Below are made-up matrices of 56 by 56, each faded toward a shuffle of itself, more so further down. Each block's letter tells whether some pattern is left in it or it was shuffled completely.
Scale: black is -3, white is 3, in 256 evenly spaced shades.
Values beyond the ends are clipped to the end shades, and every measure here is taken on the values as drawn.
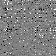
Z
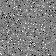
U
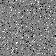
U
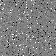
U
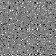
Z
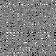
Z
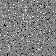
U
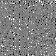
Z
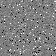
U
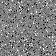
U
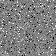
U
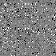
Z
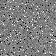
U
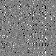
Z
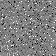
U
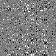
Z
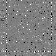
Z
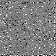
Z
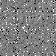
Z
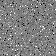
U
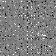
Z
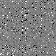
Z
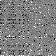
Z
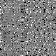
Z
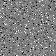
U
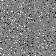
U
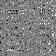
Z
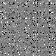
Z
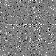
Z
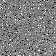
U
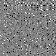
Z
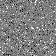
U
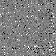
Z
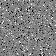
U
